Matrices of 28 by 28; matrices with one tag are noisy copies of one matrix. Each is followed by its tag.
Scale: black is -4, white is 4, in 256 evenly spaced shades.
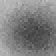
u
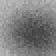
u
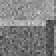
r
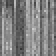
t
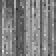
t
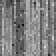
t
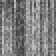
t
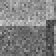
r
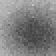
u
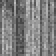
t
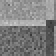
r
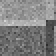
r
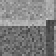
r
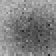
u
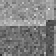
r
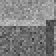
r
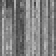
t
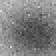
u
